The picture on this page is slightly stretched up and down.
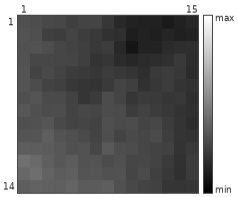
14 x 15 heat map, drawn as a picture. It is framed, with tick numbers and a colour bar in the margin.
Ninth with the highest average: bottom left. Slope: up to the bottom left. Histogram: bell-shaped. Odd rows or columns: none. Mirror symmetry: none.
